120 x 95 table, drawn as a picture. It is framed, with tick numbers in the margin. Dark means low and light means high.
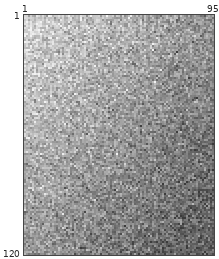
The ninth with the highest average is the top left. Values rise toward the top left. The ninth with the lowest average is the bottom right. No single row or column stands out from its neighbours. The texture is fine-grained noise. The halves do not mirror each other.
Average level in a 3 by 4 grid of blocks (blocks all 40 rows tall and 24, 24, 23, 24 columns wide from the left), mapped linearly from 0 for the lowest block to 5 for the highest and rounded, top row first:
5 4 3 2
4 3 2 1
3 2 1 0
